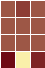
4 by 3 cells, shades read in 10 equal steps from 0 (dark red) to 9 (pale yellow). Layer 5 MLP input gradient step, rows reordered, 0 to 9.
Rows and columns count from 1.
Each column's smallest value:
0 2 1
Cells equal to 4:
0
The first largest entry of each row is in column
1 1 1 2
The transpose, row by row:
3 3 3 0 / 2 3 3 9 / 3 3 3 1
